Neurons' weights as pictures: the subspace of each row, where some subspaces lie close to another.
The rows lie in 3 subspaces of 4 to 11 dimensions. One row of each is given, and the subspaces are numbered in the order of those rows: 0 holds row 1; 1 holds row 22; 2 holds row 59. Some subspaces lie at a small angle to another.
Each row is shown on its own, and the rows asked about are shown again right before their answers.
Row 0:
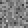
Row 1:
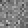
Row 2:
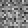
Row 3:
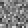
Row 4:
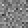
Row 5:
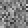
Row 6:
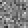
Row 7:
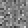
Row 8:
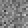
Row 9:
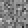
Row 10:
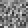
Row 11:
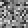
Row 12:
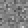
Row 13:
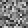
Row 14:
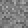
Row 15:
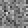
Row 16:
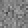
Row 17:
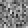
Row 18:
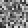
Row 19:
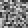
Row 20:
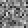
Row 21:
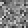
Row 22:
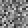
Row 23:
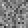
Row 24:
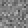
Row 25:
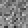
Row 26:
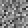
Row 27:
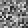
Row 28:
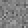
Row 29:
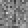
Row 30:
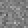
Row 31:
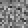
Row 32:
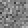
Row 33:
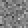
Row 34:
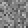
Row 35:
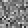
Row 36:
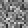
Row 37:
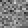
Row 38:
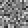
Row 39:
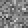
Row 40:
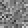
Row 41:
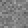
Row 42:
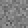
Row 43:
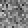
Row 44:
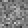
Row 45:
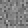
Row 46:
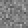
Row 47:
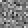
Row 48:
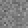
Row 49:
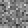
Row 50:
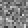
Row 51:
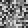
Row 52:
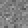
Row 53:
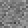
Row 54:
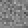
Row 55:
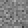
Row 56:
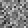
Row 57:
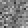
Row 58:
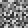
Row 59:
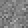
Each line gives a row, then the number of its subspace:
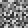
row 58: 2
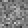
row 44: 0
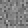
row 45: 0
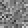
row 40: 1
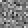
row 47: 2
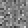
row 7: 0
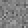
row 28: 2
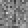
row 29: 0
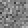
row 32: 1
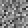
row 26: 1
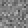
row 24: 0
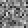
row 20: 0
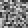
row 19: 0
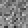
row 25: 2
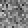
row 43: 0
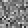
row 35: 2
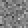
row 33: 0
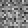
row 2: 0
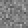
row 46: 2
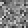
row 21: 0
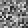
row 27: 1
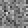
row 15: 1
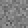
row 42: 1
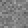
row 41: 2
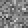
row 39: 2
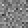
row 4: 1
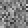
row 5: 1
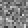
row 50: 1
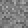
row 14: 0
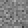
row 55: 0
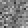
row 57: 1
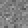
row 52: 2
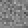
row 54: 2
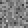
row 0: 0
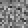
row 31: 0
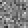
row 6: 0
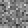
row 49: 1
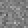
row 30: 0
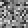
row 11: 0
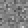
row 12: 0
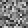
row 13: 0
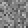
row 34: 0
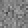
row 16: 1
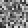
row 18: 1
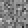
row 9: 0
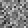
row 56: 0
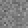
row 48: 1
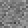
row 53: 0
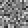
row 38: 0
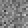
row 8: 1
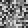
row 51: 1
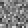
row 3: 0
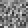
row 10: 1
